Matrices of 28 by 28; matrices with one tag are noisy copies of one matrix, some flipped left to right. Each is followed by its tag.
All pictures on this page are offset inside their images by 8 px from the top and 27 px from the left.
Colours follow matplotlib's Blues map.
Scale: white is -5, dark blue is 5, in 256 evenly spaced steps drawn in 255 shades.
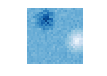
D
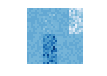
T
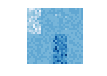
T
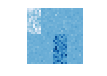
T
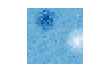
D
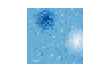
D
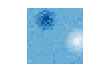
D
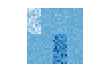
T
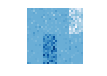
T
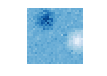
D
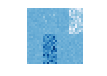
T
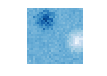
D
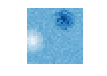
D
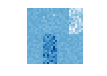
T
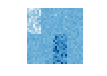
T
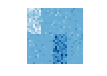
T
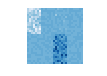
T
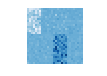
T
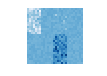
T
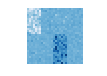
T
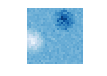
D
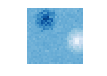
D
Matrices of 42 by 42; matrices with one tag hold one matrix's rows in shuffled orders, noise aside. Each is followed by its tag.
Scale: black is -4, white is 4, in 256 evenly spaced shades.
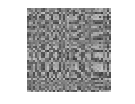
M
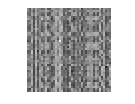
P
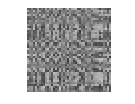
M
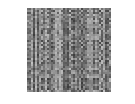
P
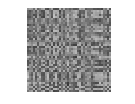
M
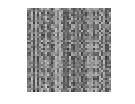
P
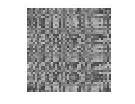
M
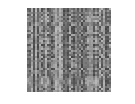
P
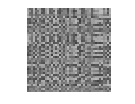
M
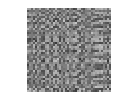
M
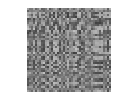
M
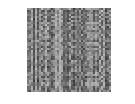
P
